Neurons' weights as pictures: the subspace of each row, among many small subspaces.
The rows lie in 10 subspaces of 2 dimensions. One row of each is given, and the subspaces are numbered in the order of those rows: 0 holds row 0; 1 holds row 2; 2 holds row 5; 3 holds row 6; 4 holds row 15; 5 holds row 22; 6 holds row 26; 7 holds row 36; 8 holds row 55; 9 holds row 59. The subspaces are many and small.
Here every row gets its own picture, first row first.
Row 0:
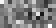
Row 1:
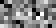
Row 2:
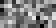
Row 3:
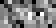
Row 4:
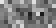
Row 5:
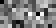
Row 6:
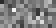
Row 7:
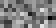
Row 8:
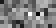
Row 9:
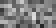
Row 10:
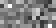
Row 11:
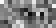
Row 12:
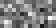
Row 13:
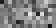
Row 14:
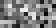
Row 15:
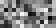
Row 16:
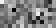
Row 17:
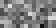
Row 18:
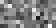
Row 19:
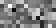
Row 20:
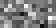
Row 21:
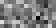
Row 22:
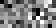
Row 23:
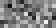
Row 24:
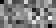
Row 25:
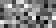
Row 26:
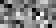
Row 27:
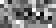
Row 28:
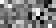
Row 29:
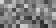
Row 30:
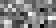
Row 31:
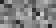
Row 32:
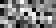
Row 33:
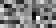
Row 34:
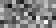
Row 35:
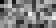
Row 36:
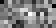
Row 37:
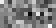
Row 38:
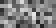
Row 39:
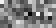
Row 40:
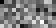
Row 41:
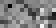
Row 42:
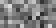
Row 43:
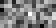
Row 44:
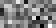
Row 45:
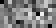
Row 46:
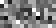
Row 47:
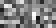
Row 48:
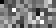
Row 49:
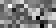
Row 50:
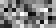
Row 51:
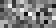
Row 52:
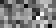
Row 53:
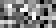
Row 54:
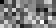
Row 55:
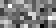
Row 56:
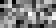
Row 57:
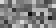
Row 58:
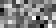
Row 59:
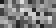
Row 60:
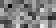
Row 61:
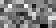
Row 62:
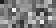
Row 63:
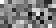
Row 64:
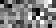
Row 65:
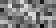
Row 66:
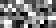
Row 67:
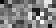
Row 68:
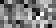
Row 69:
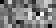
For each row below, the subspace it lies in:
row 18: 6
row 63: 5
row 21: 2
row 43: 1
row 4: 7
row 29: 4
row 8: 2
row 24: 1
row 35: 1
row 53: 7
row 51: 2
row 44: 1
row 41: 3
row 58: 1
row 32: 9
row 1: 6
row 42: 7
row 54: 4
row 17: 8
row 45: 0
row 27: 6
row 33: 9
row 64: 5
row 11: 7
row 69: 0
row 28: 5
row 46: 9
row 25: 2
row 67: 5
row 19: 3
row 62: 3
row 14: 7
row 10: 5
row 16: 3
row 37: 0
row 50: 4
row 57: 5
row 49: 3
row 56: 1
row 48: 3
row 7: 8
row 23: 2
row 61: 4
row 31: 6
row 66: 8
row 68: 0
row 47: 9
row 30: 8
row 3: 7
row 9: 9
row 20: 4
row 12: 8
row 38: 9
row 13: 0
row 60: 8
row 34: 2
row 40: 4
